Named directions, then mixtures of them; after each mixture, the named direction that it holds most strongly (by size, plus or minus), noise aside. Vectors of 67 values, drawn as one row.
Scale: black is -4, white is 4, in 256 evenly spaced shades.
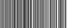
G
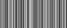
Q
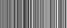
G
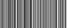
G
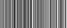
G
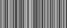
Q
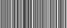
G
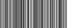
Q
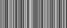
Q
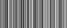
Q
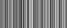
Q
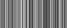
Q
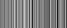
G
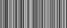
Q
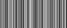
Q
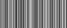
Q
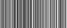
G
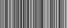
G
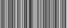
Q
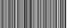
Q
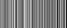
G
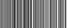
G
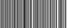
G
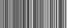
G
